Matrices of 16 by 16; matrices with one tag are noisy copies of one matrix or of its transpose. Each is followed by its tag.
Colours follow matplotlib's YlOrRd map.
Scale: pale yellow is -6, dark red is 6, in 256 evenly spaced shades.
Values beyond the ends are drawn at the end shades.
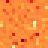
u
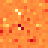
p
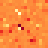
p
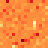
u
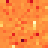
u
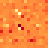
p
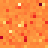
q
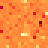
u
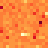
u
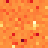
u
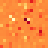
p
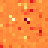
p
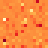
q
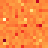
q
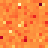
q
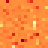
u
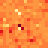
p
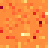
u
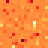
u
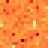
u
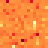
u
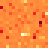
u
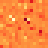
p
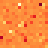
q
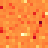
u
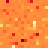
u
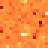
u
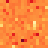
u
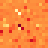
p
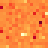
u
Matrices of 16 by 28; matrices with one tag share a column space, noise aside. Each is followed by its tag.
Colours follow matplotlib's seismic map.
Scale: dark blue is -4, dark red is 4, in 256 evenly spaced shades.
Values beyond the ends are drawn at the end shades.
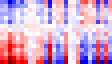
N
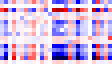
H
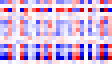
H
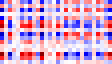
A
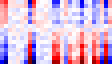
N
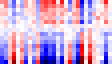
N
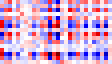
A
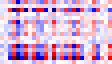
H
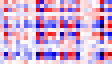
A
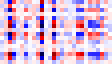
A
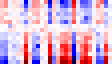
N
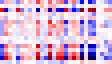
H
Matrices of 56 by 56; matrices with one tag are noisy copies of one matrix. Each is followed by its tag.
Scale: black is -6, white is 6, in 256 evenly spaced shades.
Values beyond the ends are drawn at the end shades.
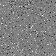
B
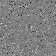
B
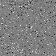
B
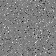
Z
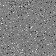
B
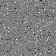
Z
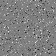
Z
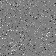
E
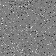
B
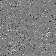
E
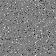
Z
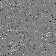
E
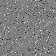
Z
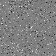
B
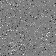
E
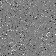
E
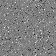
Z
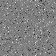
Z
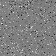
B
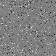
B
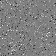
E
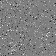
E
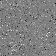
E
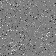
E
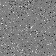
B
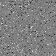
B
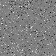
B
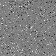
B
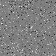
B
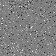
B
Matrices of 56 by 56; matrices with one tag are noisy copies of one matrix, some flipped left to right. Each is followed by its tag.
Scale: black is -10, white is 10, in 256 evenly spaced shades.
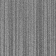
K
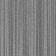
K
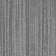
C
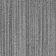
C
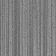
K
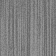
C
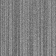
K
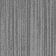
C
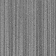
K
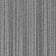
K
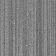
K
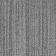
C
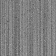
K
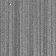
K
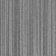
K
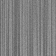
K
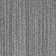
C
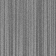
K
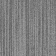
C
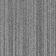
K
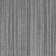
C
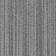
K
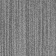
C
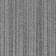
K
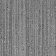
C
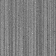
K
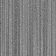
K
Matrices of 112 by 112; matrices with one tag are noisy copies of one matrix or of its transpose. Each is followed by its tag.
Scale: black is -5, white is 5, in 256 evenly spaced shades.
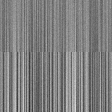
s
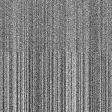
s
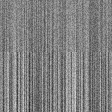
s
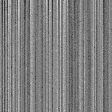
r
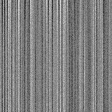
r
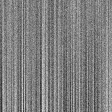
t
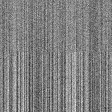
s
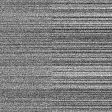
s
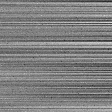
t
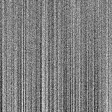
t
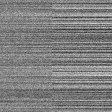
s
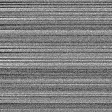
r
